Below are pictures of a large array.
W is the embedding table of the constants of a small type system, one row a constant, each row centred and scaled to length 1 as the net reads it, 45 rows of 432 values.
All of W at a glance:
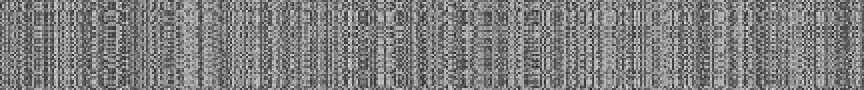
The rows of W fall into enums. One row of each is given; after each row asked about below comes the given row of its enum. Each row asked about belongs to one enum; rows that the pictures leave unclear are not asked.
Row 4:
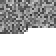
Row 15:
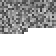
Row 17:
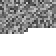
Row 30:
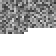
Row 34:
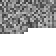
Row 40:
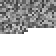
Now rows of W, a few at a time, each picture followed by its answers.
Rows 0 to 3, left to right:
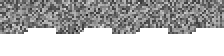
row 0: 40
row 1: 4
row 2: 17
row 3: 34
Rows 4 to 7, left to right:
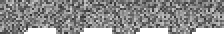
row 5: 30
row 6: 15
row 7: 15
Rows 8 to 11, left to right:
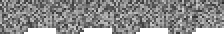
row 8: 34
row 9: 40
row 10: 34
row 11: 30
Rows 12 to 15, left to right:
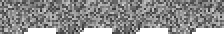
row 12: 15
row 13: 4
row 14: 4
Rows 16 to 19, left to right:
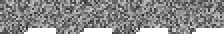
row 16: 4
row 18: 4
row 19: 15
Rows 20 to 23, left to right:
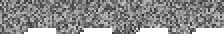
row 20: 34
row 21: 40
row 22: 4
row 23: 15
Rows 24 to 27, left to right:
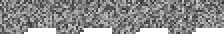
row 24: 34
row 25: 40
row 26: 17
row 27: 30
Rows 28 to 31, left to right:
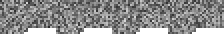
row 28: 17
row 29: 15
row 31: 34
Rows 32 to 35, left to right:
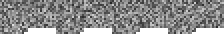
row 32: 15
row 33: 30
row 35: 17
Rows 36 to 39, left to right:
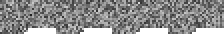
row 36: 4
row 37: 40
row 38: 17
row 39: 34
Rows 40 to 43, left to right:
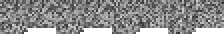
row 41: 40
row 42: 34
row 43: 30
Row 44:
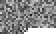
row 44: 4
